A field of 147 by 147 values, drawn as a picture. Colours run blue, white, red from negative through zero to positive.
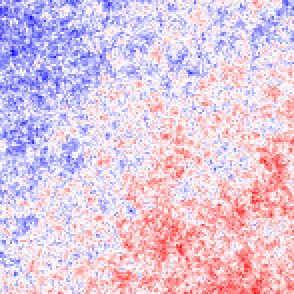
Grain: blotchy. Ninth with the highest average: bottom right. Slope: up to the bottom right. Odd rows or columns: none.
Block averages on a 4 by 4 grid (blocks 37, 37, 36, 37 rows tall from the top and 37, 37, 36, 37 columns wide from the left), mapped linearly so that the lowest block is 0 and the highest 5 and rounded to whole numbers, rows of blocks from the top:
0122 | 1233 | 2344 | 2455
